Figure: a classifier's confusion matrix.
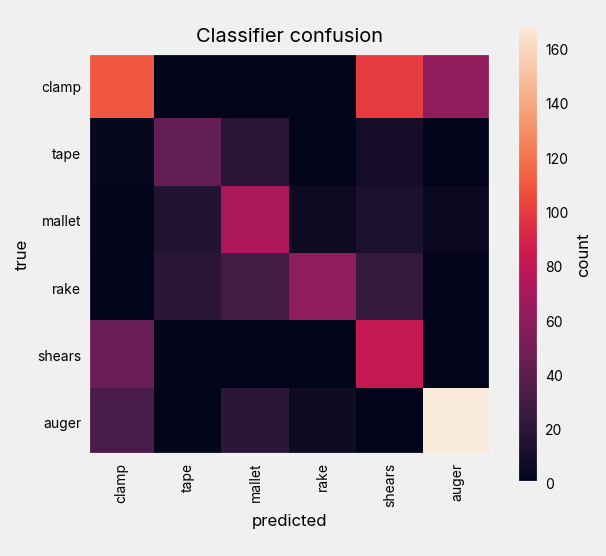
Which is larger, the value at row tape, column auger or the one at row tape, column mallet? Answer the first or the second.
the second
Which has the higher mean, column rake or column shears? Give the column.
shears
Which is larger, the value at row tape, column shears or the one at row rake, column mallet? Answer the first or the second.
the second
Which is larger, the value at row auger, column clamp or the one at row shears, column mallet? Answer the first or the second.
the first
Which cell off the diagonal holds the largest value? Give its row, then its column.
clamp, shears
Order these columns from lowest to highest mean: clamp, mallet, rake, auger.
rake, mallet, clamp, auger
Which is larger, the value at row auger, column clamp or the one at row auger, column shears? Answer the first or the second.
the first
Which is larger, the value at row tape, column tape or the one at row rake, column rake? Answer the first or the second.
the second
